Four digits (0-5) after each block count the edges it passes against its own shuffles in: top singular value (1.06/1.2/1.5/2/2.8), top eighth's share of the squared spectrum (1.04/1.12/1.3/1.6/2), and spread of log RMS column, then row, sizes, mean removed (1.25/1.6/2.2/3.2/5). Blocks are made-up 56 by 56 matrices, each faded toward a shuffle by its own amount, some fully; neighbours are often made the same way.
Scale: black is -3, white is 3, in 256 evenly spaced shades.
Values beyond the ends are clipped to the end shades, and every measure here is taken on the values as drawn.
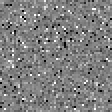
0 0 0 0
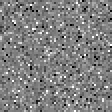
0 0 0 0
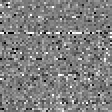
2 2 0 3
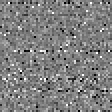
2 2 0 2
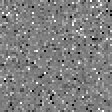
0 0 0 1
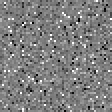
1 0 1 0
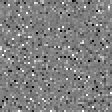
0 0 0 0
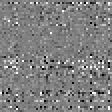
2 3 2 3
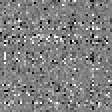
2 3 2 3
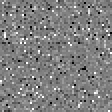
1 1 0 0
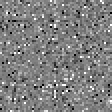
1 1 1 1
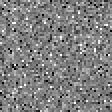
0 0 0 0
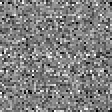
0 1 0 3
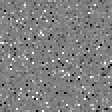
0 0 0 0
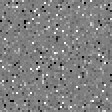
0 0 0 0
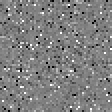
2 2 0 1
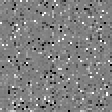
1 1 0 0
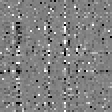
4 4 2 2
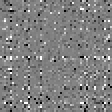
4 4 3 2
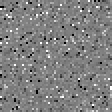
2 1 0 0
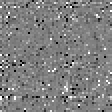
3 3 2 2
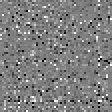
3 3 1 1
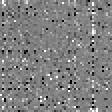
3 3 2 1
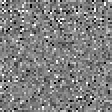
3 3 1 2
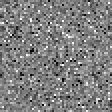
2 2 0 0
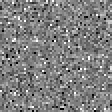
1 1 0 0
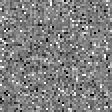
2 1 0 0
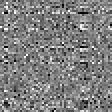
4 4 2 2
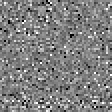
3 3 0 1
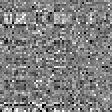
4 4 2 3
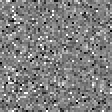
2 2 0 0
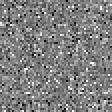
1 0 0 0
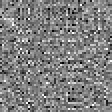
4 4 2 2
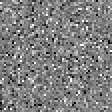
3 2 0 0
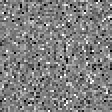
3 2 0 0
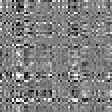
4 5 4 4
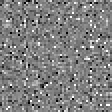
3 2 0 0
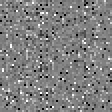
3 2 1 0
